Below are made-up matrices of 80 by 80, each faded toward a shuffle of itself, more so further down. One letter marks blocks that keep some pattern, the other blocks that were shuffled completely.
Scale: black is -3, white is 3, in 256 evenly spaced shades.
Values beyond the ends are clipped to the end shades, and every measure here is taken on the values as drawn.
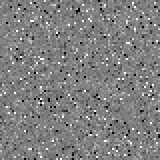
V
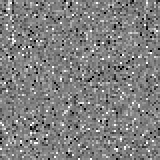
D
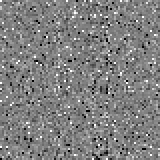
D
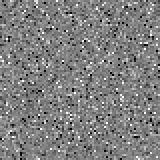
V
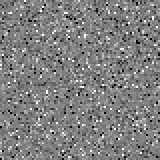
V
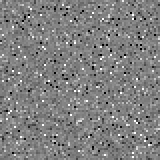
V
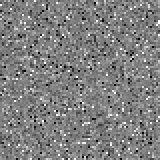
V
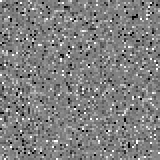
D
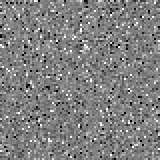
D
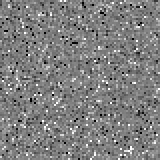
V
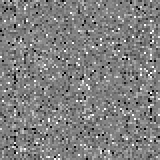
D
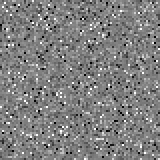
V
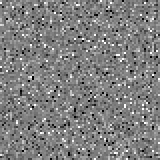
V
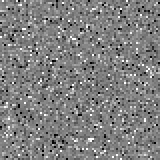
V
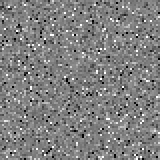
V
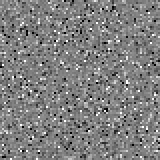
D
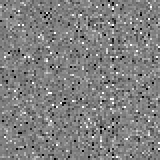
D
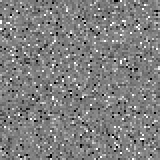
V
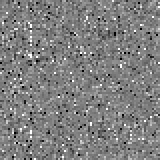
D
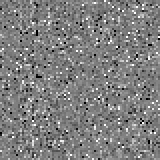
D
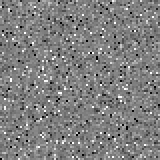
V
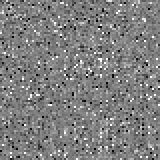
D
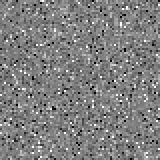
V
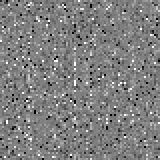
D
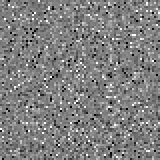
D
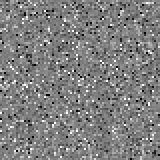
D
